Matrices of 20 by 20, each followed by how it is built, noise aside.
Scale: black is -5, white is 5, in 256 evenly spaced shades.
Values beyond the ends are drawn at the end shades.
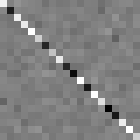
diagonal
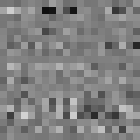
uneven rows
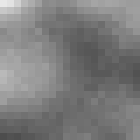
smooth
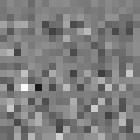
uneven rows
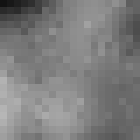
smooth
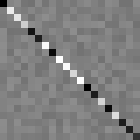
diagonal
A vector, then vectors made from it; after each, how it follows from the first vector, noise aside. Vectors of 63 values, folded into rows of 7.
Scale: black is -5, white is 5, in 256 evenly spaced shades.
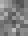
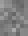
shrunk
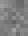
shrunk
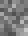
reversed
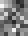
scaled up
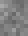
shrunk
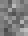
reversed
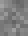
shrunk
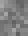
shrunk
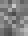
reversed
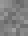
shrunk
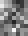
scaled up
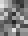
scaled up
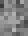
sign-scrambled
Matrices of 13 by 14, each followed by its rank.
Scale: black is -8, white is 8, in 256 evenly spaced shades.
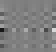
one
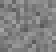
full rank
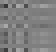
one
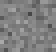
full rank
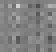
two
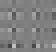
one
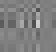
one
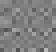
two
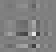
one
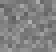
full rank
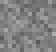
full rank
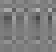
one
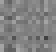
two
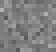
full rank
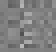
two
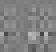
two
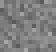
full rank
